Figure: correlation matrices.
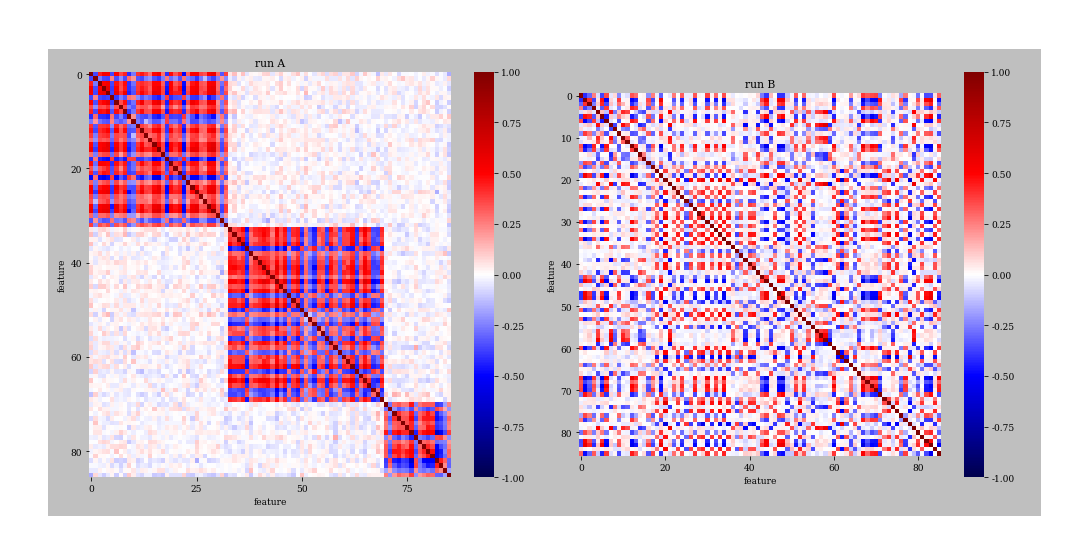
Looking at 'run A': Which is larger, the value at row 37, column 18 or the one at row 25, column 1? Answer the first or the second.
the first
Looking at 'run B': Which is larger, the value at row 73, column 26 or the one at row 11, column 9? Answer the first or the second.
the first
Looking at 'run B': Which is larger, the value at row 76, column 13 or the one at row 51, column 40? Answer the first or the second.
the second
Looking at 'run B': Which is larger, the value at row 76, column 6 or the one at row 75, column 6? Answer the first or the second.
the second
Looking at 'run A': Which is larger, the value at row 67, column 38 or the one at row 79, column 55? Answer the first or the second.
the second
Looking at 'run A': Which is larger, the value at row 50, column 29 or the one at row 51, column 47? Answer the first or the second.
the first
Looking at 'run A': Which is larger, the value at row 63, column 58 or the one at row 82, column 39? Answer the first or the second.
the second
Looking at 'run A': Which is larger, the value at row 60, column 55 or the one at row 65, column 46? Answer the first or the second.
the second
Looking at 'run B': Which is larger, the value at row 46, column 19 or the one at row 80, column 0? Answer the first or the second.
the first
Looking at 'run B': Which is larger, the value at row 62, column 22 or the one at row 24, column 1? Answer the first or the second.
the first
